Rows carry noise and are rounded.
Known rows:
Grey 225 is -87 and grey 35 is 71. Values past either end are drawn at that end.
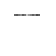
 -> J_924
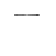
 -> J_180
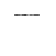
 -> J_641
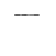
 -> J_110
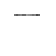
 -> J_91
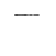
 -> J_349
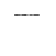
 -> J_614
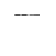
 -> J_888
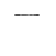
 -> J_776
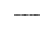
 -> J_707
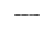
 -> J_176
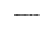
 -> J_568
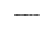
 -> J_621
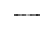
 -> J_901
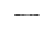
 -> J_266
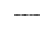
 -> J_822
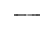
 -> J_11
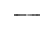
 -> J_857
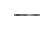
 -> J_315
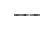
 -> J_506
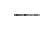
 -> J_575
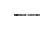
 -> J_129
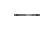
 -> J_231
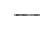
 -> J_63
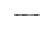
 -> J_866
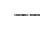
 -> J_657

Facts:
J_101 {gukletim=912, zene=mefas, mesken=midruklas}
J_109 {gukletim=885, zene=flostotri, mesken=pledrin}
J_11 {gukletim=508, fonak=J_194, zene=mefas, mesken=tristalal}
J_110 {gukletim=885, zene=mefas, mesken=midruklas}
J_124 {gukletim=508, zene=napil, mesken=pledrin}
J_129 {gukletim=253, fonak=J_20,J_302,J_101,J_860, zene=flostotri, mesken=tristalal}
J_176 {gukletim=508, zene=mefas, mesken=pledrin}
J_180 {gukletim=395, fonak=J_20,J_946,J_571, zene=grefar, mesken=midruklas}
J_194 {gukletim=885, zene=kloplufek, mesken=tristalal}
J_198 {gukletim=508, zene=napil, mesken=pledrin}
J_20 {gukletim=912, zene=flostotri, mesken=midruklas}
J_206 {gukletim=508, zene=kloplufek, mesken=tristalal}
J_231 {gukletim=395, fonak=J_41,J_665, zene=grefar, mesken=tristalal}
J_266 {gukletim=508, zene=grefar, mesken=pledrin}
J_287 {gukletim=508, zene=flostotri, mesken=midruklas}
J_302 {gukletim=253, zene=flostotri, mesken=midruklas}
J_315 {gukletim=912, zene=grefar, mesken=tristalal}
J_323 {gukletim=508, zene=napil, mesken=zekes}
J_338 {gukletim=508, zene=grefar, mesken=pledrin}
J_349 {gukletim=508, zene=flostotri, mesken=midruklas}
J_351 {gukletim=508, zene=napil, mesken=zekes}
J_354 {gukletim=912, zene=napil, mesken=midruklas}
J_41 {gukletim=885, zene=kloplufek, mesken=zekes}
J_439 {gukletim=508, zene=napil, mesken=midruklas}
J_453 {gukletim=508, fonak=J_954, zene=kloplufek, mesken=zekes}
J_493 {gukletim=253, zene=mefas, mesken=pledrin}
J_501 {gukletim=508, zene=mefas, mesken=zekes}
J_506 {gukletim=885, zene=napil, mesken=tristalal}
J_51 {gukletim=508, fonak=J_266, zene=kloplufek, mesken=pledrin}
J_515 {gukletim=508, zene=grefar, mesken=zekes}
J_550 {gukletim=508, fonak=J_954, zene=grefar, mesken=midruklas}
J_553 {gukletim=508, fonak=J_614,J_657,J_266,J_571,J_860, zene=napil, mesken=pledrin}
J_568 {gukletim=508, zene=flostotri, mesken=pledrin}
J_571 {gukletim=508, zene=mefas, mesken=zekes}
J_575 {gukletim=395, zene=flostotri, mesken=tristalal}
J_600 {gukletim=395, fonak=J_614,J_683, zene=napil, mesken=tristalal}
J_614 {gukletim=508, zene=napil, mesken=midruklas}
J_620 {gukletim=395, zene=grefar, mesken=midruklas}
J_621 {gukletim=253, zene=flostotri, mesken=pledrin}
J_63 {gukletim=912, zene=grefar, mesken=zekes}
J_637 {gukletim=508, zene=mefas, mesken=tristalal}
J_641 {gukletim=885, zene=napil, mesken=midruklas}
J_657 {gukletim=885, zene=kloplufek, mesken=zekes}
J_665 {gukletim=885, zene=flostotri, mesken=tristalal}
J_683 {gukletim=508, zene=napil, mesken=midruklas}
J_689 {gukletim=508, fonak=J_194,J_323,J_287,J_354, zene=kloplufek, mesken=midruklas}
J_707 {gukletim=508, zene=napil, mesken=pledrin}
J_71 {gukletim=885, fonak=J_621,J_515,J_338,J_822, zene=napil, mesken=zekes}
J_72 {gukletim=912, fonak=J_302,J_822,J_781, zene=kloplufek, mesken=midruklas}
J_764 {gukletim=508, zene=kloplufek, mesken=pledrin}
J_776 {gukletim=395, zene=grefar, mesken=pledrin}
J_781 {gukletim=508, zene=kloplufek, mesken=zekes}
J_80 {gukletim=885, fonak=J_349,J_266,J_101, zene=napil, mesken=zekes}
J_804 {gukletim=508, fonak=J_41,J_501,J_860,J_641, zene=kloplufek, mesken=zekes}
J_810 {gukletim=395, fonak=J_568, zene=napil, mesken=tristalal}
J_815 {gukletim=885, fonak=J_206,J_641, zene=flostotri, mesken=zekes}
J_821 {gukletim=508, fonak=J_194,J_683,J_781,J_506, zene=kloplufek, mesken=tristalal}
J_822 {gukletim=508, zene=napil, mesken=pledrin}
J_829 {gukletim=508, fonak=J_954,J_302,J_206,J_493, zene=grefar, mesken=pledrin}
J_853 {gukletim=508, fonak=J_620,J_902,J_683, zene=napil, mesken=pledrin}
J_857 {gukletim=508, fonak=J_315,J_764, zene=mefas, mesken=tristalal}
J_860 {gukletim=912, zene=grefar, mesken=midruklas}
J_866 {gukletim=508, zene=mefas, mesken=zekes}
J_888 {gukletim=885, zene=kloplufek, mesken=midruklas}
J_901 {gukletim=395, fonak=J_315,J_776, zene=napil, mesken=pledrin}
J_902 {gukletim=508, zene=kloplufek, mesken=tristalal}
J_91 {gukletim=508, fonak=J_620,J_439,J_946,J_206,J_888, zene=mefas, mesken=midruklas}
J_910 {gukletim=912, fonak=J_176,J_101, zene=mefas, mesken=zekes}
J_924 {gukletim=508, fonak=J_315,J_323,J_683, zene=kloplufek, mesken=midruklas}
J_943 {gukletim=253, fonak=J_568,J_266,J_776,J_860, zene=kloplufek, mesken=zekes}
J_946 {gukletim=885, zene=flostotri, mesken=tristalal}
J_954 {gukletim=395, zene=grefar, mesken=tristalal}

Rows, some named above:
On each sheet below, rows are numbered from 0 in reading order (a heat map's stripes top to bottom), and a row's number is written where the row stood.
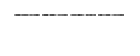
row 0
J_338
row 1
J_764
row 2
J_657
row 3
J_71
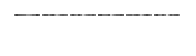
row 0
J_231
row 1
J_194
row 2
J_804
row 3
J_600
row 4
J_902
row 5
J_80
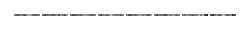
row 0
J_194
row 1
J_568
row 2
J_315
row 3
J_910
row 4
J_860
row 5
J_302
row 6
J_550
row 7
J_901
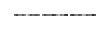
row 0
J_80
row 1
J_954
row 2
J_901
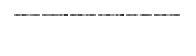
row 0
J_781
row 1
J_829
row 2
J_614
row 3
J_453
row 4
J_943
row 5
J_683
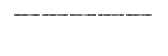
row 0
J_637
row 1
J_493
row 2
J_821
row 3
J_815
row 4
J_101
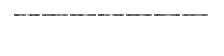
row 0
J_553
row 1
J_302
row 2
J_206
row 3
J_51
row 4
J_637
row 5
J_231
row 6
J_620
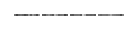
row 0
J_109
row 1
J_853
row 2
J_810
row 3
J_180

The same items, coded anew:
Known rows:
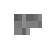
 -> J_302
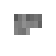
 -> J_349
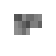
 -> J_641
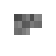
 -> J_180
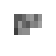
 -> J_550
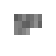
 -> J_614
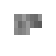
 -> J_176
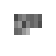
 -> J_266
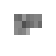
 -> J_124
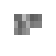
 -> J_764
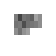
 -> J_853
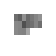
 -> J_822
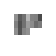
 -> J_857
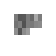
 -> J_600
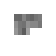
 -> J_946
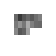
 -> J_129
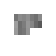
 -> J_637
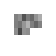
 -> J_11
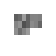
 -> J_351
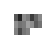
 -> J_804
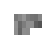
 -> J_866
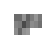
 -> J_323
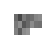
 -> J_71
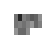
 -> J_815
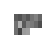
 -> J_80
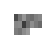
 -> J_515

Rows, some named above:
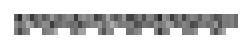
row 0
J_804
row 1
J_338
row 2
J_901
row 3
J_781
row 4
J_180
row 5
J_804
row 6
J_620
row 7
J_810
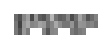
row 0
J_924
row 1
J_657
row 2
J_888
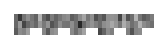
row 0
J_829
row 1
J_71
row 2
J_315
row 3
J_453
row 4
J_657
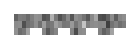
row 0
J_506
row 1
J_41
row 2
J_194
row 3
J_231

